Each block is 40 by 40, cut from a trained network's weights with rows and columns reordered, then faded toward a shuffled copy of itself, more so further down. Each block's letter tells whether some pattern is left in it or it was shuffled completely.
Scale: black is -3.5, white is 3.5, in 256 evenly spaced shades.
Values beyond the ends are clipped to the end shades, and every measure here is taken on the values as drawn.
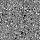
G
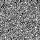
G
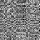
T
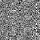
T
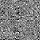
T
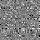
T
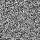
G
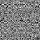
T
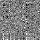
T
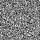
G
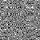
T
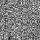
T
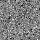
G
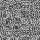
T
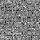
T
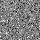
G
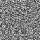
T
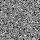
G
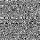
T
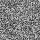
G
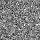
G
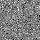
T
